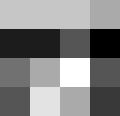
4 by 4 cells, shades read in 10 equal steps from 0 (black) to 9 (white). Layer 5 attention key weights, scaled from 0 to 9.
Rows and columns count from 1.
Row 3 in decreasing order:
9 6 4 3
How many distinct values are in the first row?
2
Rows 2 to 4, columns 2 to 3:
1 3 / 6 9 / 8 6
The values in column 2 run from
1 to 8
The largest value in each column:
7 8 9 6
